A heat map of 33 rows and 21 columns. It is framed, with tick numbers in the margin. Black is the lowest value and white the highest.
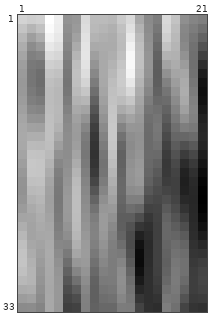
Slope: up to the top left. Average level on the scale: 50%. Grain: streaks running down.
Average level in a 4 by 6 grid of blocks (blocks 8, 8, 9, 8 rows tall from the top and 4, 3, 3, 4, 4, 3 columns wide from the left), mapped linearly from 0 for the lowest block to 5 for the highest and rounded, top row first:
4 4 5 5 4 2 | 4 4 3 4 2 2 | 4 4 3 3 1 0 | 4 3 3 2 1 1
